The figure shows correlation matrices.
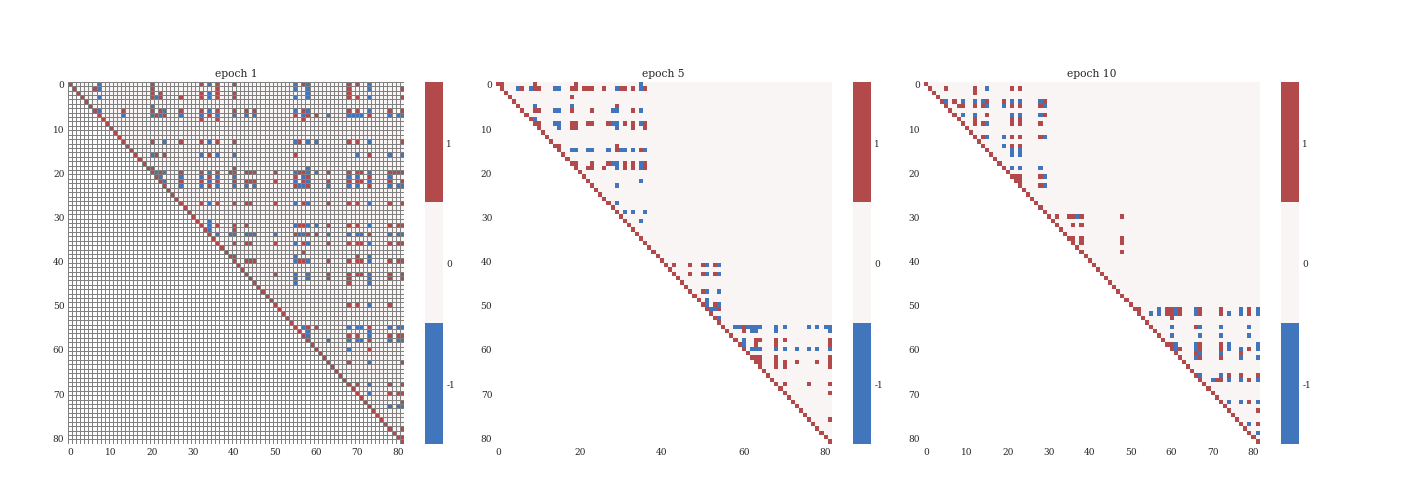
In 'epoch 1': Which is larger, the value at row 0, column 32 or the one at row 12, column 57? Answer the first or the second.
the first
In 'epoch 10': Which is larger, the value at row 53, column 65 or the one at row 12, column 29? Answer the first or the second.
the first
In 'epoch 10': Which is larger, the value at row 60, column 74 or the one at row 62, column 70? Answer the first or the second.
the second
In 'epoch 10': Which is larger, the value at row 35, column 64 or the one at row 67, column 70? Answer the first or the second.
the first
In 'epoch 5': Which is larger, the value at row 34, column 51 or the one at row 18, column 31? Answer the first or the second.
the second
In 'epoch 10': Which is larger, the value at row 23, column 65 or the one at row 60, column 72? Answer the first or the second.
the second
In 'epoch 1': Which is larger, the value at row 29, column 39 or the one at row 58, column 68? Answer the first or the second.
the first
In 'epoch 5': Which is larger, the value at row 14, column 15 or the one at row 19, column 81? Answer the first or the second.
the first
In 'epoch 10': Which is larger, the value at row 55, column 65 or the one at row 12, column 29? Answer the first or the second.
the first
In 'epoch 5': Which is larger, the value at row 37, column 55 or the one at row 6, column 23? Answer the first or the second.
the second
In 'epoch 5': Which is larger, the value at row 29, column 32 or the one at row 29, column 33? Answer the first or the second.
the first
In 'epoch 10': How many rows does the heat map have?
82
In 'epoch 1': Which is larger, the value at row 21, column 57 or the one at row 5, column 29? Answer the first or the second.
the second
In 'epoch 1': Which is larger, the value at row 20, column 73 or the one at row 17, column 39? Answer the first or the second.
the second
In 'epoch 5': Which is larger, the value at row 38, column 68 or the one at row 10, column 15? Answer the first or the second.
the first
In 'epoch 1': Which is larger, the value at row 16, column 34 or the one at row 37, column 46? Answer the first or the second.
the first
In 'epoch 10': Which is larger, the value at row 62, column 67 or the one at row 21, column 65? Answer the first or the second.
the first
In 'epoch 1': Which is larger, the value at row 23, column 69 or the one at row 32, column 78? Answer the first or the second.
the second
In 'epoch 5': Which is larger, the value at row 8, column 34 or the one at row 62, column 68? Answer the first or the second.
the second
